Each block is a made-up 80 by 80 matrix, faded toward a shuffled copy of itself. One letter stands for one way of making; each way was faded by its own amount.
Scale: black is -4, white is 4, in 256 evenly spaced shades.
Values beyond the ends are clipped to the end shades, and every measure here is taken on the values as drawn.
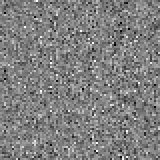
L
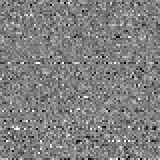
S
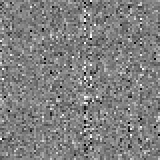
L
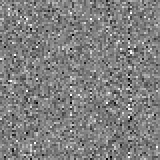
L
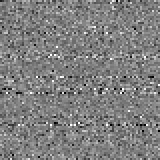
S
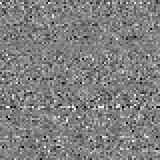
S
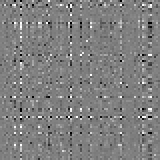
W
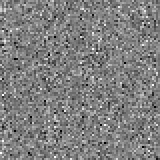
L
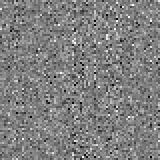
L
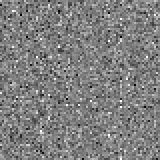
L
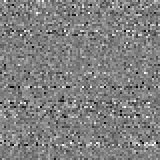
S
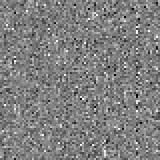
L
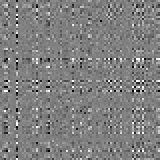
W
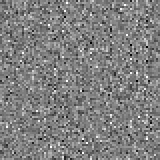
L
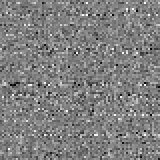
S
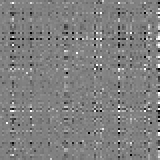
W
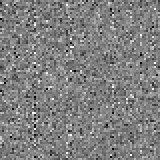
L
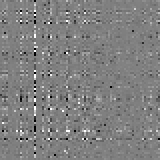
W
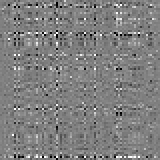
W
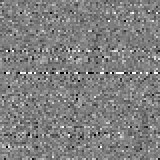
S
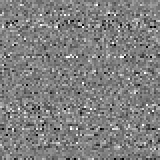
S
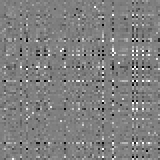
W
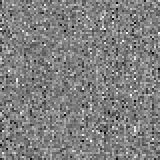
L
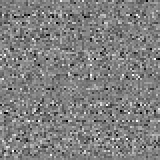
S
